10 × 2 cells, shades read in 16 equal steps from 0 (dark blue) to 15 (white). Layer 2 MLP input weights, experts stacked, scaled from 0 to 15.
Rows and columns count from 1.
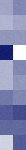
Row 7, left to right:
6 7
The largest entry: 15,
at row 4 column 2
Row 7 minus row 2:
-4 -2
